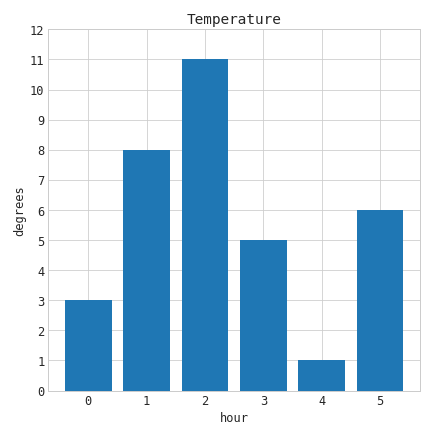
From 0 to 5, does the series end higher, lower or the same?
higher
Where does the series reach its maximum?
2
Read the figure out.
Title: Temperature
x-axis: hour, ticks 0 1 2 3 4 5
y-axis: degrees, ticks 0 1 2 3 4 5 6 7 8 9 10 11 12
Values:
3 8 11 5 1 6
